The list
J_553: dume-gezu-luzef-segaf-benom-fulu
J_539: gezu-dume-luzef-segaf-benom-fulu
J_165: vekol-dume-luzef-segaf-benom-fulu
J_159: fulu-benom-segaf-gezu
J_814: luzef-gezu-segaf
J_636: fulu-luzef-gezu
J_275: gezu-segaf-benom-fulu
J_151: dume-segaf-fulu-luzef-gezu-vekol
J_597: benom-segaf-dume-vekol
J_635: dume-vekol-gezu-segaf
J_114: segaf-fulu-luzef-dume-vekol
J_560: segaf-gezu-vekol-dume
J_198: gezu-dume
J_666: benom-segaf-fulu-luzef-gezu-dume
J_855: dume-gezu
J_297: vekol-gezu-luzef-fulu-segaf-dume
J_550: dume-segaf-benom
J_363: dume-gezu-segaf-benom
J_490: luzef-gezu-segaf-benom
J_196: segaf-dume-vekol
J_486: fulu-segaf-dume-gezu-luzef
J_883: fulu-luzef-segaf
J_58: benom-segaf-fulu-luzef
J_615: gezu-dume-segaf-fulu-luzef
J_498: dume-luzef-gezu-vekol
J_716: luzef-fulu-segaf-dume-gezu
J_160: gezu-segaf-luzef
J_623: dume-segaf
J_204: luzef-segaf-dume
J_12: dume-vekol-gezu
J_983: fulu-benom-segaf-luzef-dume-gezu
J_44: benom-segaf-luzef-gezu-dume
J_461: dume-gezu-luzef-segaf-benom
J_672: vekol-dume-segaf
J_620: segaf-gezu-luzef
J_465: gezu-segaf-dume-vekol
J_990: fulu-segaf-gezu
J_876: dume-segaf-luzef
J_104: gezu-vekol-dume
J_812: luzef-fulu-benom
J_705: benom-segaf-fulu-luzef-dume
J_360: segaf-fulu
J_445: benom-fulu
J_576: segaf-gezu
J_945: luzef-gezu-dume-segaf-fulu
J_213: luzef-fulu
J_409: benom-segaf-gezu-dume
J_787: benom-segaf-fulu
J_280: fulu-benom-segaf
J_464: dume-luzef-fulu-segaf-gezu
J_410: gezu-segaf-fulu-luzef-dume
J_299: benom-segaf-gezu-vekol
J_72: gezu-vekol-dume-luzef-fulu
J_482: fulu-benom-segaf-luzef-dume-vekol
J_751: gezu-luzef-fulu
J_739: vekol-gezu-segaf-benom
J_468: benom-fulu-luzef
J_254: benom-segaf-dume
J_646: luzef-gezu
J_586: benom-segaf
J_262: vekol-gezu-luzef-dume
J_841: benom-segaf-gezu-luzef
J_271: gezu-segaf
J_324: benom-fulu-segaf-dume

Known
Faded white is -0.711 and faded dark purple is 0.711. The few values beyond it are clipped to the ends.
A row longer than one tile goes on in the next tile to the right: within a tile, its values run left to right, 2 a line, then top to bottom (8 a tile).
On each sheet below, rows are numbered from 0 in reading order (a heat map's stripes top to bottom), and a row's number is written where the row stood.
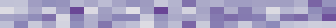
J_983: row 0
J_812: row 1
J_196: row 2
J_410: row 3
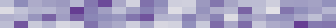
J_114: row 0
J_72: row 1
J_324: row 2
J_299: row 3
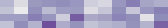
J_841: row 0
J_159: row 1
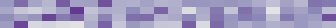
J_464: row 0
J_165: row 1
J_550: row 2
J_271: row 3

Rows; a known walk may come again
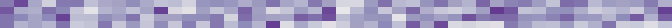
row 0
J_104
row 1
J_482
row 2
J_666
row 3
J_876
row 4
J_280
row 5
J_464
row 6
J_198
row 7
J_486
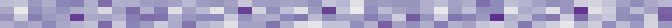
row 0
J_576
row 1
J_196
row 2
J_812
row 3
J_213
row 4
J_841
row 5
J_620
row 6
J_883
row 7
J_360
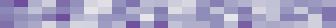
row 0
J_72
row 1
J_787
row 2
J_159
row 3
J_990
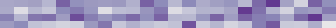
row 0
J_410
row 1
J_539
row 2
J_114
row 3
J_498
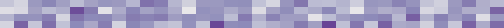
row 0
J_705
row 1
J_363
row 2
J_409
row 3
J_445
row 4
J_44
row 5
J_324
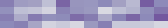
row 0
J_646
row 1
J_615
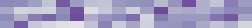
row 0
J_945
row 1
J_983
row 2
J_297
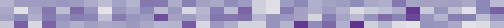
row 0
J_550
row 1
J_271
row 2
J_623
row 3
J_586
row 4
J_204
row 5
J_636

